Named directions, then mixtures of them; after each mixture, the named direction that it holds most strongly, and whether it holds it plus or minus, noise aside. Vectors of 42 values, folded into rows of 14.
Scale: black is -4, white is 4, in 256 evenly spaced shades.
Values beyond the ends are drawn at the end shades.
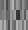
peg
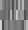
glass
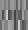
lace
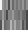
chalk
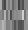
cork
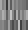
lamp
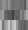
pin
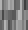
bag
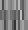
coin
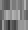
pin, minus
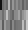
chalk, minus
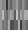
lamp, plus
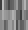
bag, minus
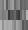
pin, plus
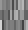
glass, plus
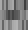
pin, plus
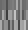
lace, minus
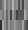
glass, minus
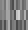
peg, minus
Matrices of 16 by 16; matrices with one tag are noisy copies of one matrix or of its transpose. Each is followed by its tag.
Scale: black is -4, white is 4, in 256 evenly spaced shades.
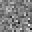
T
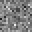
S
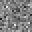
S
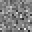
T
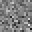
T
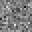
S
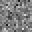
S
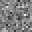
S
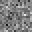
S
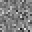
T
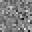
T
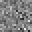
T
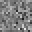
T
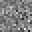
T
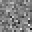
T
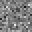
S
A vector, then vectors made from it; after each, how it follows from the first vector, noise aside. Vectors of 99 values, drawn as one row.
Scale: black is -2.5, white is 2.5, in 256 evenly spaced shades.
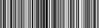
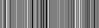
partly zeroed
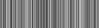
shrunk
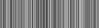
shrunk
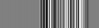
partly zeroed
